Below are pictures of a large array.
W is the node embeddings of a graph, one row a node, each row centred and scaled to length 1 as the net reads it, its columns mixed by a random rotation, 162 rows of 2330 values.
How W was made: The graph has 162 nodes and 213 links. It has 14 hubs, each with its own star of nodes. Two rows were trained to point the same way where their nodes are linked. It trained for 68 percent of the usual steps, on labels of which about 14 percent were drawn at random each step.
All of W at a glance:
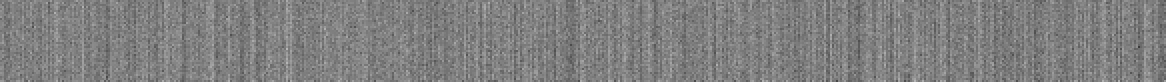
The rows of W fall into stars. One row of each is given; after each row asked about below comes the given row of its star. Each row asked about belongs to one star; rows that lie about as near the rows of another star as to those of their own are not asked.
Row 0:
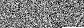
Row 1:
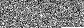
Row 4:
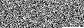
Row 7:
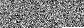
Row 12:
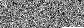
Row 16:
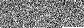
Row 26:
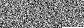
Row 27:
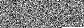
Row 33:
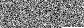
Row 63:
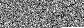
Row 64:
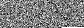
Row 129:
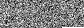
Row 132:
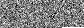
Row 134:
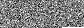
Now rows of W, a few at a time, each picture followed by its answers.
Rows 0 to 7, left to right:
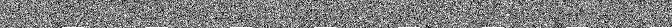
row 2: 27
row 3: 4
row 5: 12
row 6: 4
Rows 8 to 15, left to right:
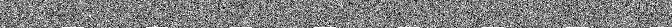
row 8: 12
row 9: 132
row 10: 64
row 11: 134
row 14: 7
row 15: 12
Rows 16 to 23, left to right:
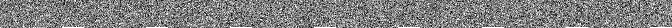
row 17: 7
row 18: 12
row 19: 26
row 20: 64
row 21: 132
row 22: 4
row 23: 12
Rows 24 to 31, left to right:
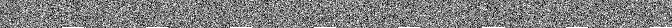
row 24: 132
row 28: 63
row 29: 129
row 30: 12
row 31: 16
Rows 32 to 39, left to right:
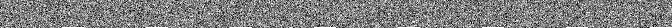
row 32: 33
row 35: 63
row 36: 26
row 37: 0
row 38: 7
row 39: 4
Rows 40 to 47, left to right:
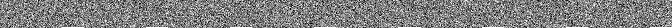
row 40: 26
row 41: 1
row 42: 16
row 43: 12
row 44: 1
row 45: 12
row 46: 7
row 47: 134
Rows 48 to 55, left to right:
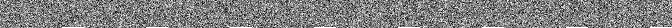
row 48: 26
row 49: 16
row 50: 64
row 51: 134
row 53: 134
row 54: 129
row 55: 132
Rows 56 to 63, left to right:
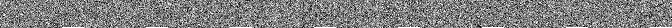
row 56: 63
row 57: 27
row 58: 63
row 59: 12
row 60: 16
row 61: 0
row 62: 7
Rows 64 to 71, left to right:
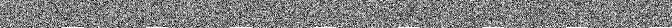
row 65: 132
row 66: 26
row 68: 4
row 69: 132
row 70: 1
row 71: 63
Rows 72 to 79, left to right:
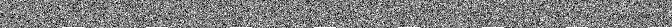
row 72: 1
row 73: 132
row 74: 7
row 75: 0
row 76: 7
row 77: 12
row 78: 16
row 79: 63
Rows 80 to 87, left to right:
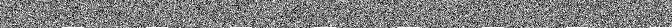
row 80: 27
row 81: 134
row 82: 1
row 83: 26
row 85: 33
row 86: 134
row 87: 27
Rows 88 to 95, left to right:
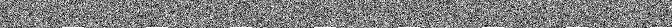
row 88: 16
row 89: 63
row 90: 129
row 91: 26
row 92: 1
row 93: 0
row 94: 4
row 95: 4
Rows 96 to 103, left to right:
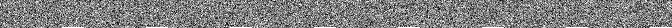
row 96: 16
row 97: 134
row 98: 64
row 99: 134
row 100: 64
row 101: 16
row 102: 64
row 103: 129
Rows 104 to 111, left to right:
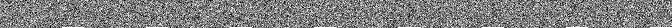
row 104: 129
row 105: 33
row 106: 12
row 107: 16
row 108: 4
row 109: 4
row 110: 129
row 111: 16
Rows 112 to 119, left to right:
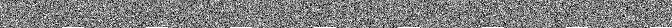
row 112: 134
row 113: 26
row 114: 63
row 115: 64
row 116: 0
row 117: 64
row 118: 12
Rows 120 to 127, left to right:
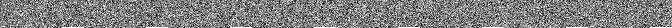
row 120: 0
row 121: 26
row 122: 132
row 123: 16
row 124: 132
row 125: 63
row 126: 0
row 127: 134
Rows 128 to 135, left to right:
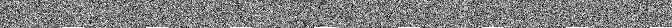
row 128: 7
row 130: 4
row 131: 129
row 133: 27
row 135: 33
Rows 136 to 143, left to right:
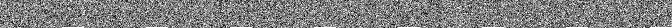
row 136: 63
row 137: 16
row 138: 132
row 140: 7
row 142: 16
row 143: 134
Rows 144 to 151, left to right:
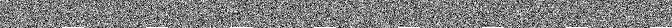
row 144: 64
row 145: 7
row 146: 132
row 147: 64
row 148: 132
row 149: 64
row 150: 27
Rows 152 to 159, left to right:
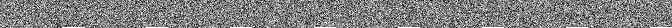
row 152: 0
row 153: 7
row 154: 27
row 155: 132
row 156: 27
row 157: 26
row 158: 33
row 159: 12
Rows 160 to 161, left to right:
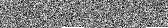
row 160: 64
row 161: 1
